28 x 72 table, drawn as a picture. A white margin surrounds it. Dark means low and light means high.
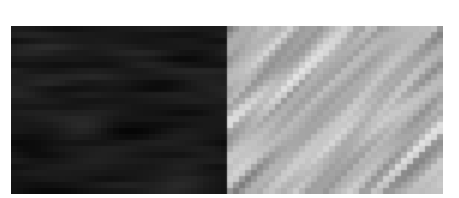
The table splits into one row of 2 panels. Panel 1,1: very low, streaked across, faint in contrast. Panel 1,2: high, slanting up to the right.
